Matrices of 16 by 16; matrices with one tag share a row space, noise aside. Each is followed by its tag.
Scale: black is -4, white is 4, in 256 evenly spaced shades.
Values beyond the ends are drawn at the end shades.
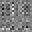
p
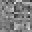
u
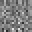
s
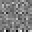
s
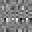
s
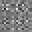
s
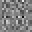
s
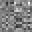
u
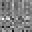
p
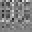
p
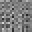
p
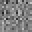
s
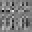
p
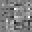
u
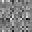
p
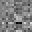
u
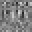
s
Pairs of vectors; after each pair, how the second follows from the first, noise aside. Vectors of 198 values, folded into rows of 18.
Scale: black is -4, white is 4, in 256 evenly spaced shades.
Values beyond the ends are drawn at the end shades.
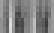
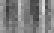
reversed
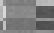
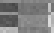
reversed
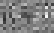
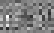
reversed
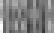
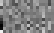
sign-scrambled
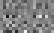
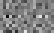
copied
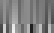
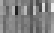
wrapped around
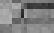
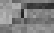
copied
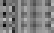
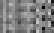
wrapped around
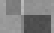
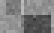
copied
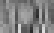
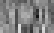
copied
